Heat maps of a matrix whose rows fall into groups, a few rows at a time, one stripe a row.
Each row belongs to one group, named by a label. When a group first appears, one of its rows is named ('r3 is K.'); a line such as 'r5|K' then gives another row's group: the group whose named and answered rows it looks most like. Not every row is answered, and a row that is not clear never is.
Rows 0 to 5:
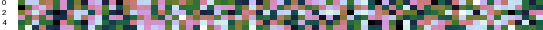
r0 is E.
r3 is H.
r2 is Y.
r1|E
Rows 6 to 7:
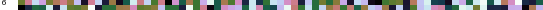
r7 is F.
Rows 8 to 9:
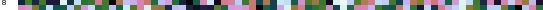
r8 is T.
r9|Y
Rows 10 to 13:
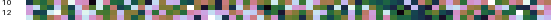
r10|F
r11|Y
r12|H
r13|H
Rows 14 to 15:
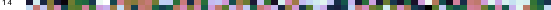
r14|E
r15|H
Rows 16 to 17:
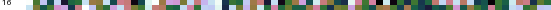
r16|H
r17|H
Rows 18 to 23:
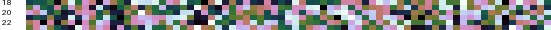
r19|F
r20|Y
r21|T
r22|T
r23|H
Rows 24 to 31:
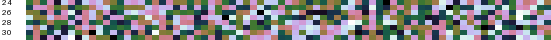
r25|E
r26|T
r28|T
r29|Y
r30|F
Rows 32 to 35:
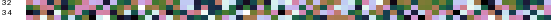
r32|Y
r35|E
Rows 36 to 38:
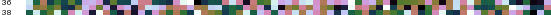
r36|Y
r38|F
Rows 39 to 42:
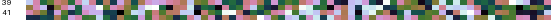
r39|H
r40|Y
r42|F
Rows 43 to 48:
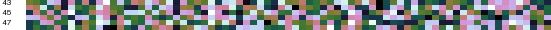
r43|E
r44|E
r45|T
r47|E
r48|F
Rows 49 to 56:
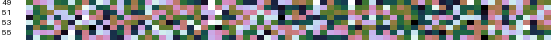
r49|E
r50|H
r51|H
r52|T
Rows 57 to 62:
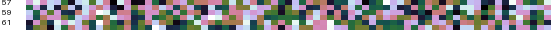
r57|H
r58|T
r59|H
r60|H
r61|F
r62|F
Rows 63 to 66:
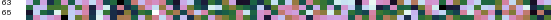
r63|Y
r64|E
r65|F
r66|E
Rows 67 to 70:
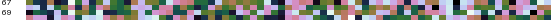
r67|T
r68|T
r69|F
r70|Y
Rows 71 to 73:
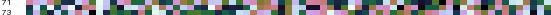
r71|H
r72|T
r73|F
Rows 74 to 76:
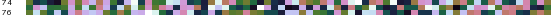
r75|E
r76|Y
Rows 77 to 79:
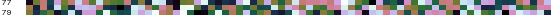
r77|F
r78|Y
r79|T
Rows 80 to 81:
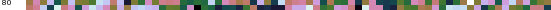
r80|E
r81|Y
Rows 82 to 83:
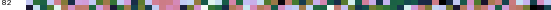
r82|H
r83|F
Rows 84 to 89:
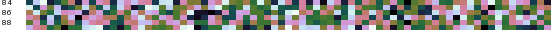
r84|E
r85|H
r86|Y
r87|T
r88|T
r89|Y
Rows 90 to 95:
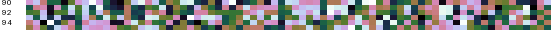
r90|Y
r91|F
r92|F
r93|H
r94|T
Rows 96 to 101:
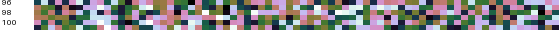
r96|T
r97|Y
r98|F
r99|H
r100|Y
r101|E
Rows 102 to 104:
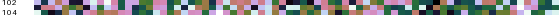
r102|H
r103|E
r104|H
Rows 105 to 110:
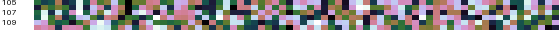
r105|T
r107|T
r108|E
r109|Y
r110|Y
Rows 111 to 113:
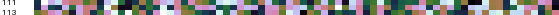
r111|E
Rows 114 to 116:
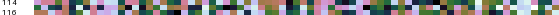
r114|H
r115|F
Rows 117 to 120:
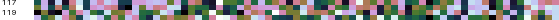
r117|T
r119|F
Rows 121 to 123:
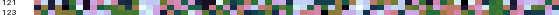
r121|T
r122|T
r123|Y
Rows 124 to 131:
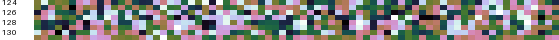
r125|F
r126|E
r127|H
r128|T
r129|T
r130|H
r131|Y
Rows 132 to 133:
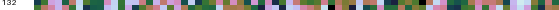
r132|E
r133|E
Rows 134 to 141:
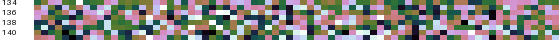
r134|E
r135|Y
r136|H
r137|Y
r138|F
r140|T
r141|Y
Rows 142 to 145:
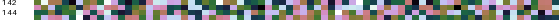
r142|E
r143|Y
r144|F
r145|E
